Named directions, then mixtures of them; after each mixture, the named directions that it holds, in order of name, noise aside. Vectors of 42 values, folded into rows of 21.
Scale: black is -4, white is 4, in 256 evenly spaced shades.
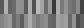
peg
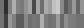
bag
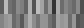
peg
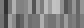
bag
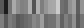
bag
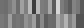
bag, peg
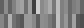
bag, peg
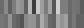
bag, peg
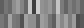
bag, peg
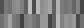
bag, peg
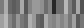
bag, peg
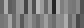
peg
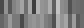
bag, peg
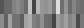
bag, peg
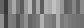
bag
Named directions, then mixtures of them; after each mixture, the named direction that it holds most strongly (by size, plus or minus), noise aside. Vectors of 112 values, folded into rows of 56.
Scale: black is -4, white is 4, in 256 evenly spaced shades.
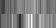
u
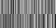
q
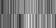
u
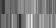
u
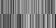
q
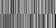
q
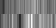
u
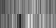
u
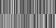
q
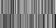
q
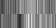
u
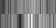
u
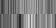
u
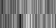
u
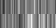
u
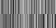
q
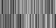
q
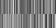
q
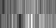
u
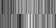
u
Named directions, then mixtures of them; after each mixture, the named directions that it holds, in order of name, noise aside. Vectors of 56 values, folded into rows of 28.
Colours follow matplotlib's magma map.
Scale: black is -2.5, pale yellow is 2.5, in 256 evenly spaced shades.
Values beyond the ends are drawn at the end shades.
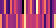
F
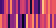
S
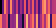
F, S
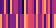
F, S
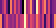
F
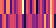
F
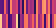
F, S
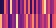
F, S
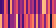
F, S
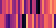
F, S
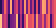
F, S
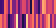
S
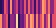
F, S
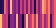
F, S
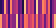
F, S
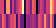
F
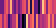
S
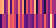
F, S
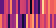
S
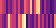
F, S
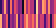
F, S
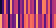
F, S
